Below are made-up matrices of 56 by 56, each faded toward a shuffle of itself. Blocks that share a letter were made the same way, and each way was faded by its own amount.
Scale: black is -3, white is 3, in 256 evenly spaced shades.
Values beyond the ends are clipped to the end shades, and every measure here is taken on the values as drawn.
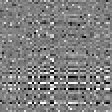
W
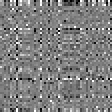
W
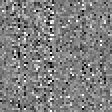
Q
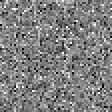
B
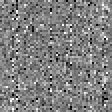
Q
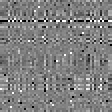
W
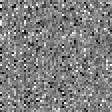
B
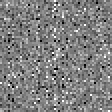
Q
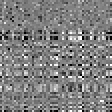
W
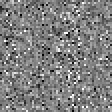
B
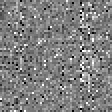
B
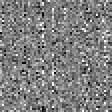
Q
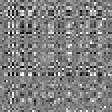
W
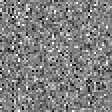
B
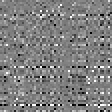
W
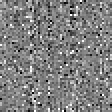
B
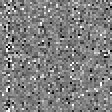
B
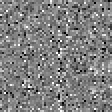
B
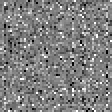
B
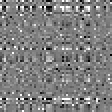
W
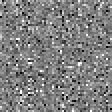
B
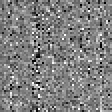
Q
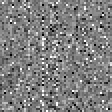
B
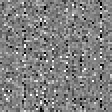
Q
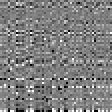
W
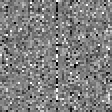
Q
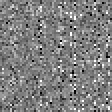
Q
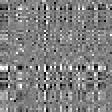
W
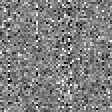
Q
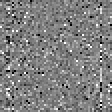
B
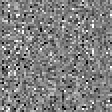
Q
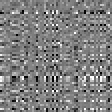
W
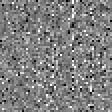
B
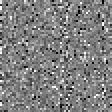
B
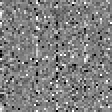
B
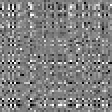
W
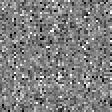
B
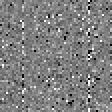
B
